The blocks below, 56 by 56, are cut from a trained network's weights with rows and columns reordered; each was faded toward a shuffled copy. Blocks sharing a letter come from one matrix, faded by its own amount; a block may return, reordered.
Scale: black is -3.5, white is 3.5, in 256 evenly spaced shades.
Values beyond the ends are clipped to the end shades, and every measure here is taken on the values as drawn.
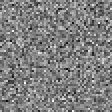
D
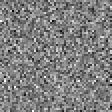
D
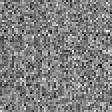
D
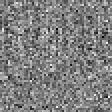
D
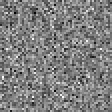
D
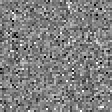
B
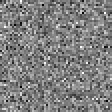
D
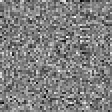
D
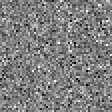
B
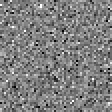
B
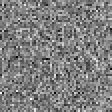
D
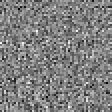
D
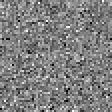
B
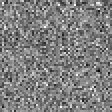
D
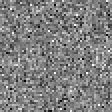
B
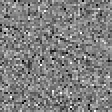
B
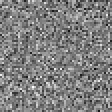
D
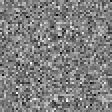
D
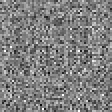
D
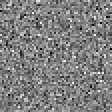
B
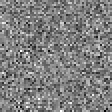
D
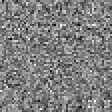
D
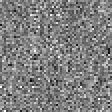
D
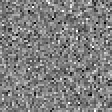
B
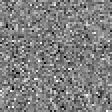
B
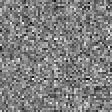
D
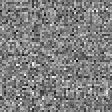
D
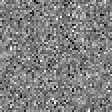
B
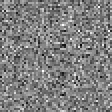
D
